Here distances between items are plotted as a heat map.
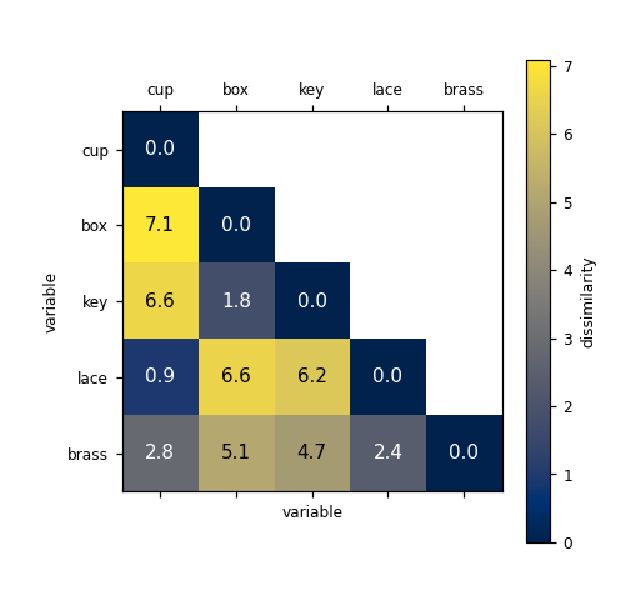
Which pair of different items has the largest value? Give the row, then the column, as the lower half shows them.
box, cup
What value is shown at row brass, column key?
4.7
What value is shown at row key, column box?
1.8
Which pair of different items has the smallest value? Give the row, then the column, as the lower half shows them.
lace, cup
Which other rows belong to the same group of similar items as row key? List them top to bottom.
box
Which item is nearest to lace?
cup
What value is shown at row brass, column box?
5.1
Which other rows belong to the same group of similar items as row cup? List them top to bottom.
lace, brass
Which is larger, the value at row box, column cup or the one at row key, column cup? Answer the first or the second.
the first
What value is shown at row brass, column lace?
2.4
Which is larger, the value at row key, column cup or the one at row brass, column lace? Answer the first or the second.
the first
